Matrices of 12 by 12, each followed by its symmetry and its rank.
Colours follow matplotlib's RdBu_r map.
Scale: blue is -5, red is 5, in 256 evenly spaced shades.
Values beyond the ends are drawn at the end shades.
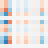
neither, rank one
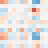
neither, rank two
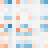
neither, rank two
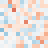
neither, full rank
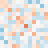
symmetric, full rank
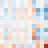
neither, rank two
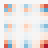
symmetric, rank one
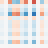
neither, rank one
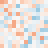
neither, full rank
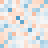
symmetric, full rank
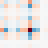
symmetric, rank one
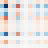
neither, rank one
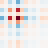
symmetric, rank one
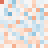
neither, full rank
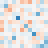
symmetric, full rank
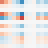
neither, rank one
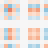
symmetric, rank one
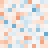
neither, full rank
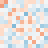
symmetric, full rank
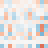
neither, rank two
